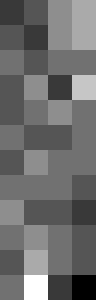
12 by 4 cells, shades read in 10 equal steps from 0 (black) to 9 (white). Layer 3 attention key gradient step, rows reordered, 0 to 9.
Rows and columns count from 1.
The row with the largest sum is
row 4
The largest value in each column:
5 9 5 7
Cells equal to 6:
3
